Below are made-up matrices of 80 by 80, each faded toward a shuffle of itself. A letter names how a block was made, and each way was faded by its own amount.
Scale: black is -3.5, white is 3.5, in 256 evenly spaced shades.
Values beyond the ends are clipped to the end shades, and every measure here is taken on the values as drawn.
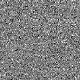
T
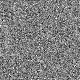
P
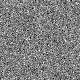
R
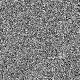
P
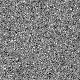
R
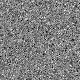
R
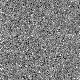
R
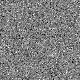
R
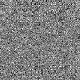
T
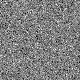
R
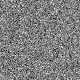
R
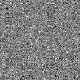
T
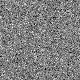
R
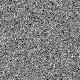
R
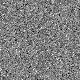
R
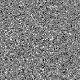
T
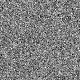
P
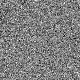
P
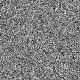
P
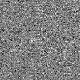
T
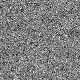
R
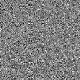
T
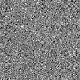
T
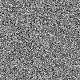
P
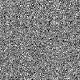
T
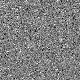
R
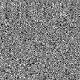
T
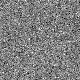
R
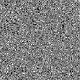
T
